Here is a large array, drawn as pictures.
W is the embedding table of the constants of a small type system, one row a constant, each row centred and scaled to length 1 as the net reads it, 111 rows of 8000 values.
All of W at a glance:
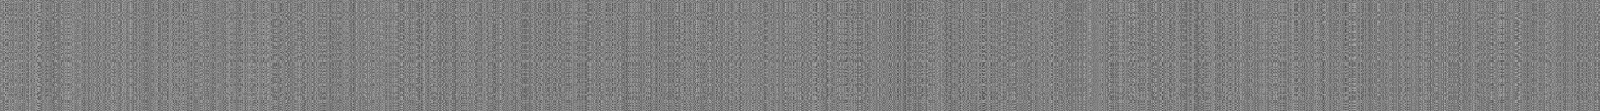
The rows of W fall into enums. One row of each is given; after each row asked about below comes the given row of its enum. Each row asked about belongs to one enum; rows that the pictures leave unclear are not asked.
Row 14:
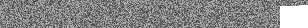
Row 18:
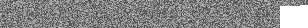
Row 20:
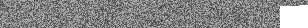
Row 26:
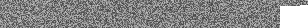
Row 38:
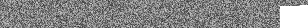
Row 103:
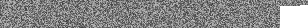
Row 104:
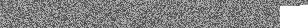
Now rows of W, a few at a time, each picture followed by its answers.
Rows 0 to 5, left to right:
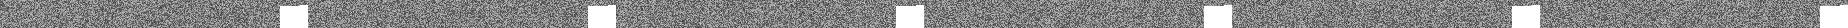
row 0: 20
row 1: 18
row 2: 103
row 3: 104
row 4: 14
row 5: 104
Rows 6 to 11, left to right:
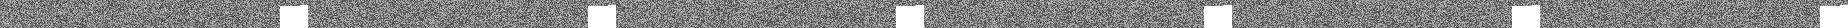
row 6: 38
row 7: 104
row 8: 20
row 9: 14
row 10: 14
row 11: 104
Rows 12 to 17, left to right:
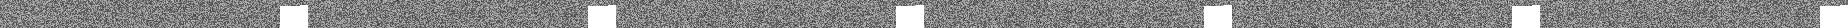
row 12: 26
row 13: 18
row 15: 14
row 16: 103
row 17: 18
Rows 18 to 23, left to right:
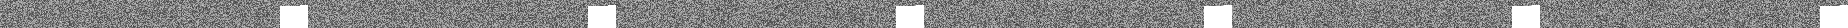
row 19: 26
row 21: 14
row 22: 14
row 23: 38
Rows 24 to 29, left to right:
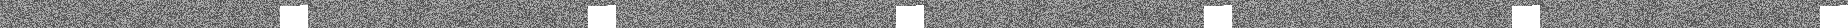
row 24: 104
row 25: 20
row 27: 20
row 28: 18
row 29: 20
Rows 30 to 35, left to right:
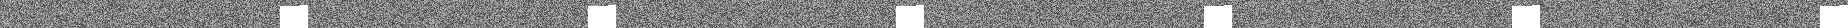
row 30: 38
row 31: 104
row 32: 104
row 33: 26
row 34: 18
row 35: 20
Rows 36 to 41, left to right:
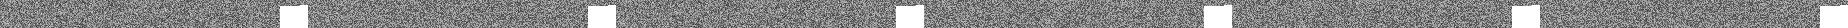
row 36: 38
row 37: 26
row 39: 104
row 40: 14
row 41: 26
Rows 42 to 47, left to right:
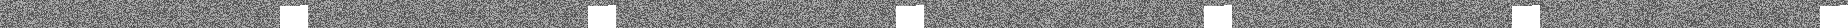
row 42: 18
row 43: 18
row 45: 104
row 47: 20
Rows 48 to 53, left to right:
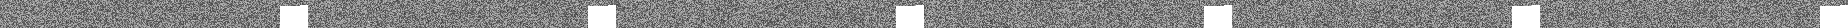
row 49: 18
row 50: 20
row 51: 103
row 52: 14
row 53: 18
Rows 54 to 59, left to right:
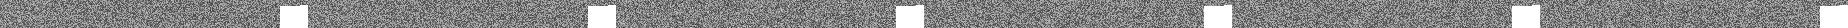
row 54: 26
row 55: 26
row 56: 38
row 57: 104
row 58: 104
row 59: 14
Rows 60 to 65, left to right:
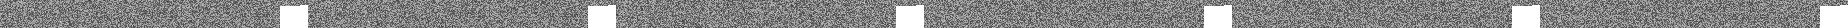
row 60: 18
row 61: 18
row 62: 103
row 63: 26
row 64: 26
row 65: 26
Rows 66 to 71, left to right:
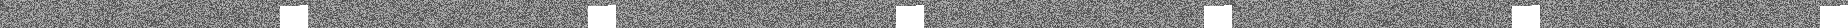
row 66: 20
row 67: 104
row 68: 26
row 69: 18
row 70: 20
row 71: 103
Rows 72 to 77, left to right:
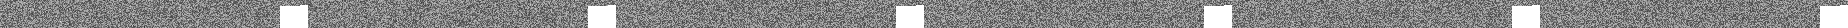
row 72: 18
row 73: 20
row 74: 26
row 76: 18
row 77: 26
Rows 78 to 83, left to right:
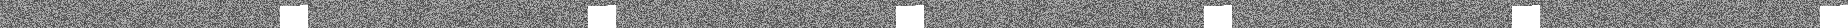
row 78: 104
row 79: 20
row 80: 14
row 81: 20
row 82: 26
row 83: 104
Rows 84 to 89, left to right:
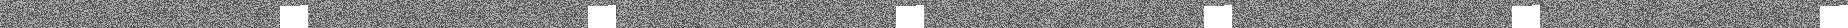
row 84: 18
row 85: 18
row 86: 103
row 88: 104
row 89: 20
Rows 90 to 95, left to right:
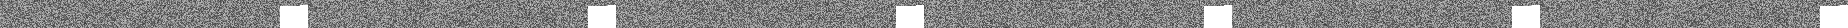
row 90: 104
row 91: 20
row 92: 26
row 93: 103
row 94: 14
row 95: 20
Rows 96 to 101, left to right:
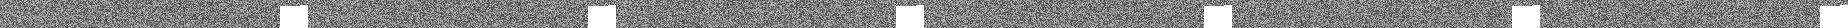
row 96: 26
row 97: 26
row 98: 103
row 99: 26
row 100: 18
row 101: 104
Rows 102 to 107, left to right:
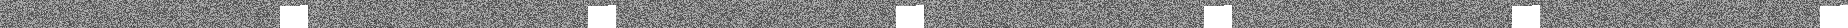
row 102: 18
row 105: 103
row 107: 104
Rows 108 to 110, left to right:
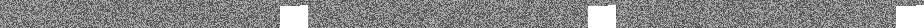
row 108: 26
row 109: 104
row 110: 103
